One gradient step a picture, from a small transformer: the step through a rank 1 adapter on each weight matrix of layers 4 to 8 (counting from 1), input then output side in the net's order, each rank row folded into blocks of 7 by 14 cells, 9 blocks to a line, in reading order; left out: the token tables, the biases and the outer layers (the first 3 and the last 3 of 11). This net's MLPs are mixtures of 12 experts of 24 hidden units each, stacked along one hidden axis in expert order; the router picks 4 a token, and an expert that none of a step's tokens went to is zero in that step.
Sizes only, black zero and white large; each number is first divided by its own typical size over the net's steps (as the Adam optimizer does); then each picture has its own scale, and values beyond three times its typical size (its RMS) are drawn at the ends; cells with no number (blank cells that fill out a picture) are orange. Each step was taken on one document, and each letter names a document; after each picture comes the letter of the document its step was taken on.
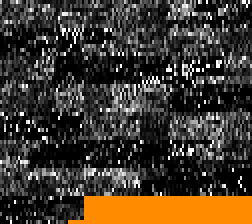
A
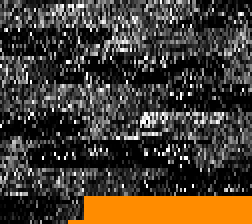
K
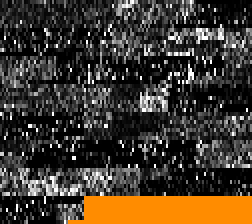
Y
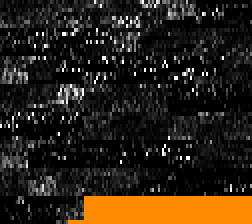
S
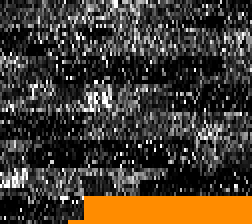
K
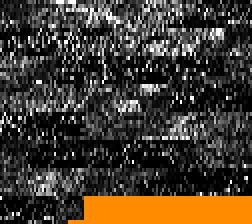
K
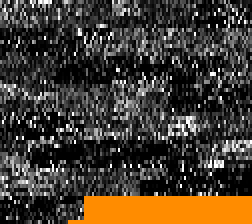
A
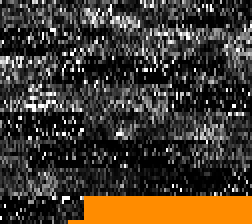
K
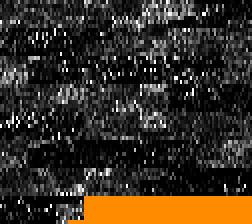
S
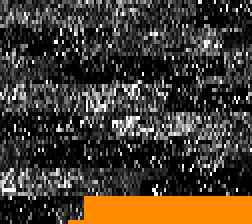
A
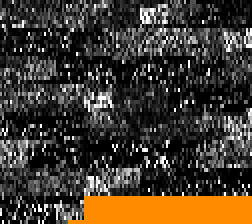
Y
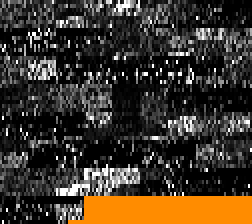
Y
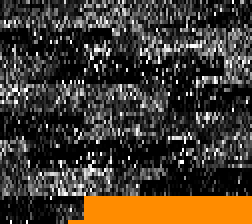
A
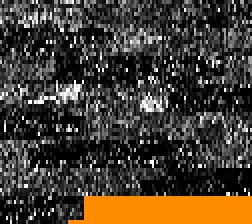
A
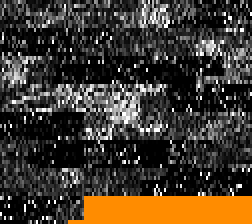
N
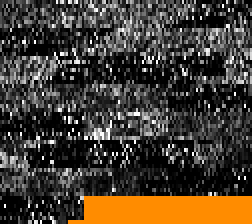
K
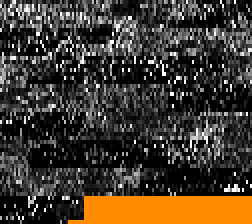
K
